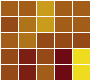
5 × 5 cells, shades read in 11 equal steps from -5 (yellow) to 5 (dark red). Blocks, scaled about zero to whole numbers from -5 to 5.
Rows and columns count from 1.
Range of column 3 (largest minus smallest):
4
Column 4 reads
1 1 2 5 5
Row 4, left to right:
2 4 2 5 -5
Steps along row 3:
down up same same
